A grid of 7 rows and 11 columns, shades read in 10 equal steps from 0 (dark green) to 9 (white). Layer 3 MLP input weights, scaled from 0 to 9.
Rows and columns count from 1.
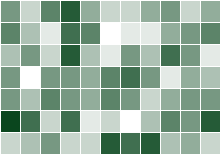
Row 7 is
7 6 4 7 7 1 2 1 6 5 7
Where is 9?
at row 2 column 6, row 4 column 2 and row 6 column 7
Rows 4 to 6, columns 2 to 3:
9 4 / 6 3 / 2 7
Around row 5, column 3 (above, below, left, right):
4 7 6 4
